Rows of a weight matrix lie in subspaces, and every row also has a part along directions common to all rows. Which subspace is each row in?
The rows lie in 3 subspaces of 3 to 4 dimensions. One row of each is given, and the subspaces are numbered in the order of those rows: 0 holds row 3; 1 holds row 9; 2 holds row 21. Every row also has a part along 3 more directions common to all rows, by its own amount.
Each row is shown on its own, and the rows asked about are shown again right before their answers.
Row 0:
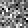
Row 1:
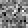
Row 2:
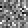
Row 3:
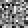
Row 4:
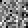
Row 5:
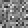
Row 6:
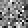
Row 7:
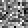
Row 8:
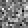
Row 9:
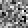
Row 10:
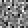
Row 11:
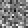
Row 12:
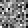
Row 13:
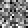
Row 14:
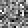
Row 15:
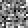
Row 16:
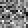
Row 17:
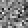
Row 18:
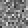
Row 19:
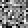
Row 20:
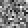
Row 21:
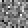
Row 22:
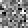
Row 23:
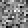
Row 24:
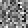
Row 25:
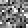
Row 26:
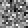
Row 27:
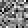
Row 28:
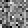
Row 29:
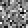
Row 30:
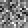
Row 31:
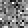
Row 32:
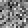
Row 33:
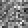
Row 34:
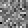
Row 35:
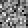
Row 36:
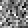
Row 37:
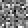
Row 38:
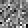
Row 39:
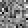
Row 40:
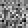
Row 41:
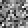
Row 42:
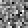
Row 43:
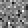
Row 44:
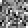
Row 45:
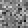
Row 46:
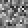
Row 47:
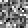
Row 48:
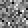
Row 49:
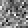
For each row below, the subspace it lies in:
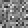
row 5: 0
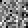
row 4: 0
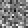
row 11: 0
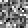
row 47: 1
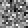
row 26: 0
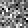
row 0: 2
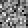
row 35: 1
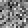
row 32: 1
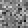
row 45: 1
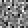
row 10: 2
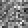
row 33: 2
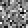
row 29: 1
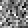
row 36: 0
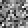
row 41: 0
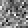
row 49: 0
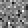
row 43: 2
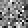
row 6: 2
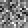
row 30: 1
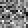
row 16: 1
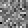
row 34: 1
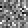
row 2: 1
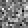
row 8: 2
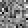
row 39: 2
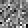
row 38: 1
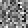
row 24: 1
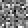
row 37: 0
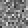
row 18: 2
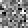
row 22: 1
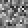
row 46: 1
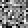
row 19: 0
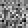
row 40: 1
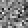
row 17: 2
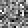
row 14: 2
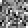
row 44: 0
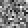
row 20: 0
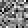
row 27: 2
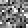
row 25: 1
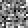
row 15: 0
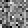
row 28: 0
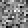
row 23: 0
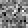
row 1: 1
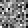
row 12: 2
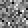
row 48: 2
